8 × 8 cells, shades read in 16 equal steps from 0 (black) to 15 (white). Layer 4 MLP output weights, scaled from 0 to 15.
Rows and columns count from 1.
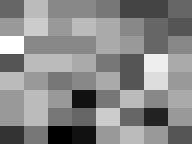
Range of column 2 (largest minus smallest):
5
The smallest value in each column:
3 7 0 1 7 4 2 5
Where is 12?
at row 2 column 2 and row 7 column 5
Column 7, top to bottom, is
4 6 6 14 13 8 2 9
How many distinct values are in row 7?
6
